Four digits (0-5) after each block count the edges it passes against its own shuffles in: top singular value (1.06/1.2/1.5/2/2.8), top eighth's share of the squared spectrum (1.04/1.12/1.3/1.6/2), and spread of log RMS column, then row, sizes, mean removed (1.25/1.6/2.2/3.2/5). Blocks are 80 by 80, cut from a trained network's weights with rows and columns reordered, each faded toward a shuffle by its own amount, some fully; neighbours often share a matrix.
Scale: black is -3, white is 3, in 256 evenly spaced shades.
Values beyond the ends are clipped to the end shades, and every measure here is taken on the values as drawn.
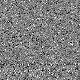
2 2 0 1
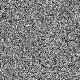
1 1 0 0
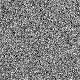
0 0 0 0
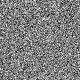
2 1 0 0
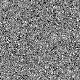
2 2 1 0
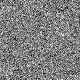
1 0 0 0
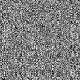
4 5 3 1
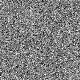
0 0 0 0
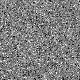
0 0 0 0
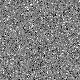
0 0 0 0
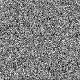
3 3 1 0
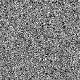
2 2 0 0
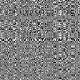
4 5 3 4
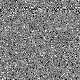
3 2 0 1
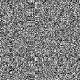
3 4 2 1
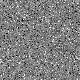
1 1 0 0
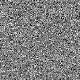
3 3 1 1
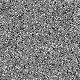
1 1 0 0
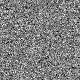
1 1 0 0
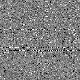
3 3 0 2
